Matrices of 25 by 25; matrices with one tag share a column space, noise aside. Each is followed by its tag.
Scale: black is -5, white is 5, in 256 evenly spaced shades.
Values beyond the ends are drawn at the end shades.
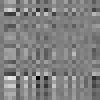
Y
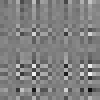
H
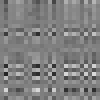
H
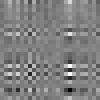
H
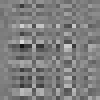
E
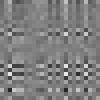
H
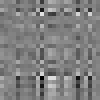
Y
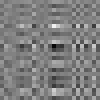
E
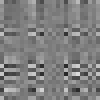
H
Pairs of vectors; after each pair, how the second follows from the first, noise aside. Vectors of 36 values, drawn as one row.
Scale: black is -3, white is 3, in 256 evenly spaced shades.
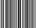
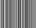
shrunk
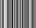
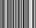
reversed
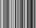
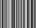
sign-scrambled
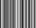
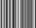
reversed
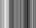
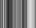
reversed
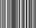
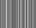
shrunk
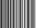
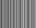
shrunk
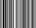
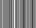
partly zeroed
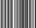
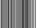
partly zeroed
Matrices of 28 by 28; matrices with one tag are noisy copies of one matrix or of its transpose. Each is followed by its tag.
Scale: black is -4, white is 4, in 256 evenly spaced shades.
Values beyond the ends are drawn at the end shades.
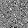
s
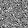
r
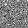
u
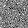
u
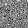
u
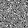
r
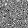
u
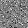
s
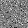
s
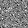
r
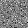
s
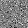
s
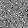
s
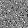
s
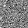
u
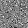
s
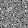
r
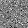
s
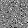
s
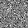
r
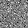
r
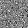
s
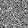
r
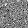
u
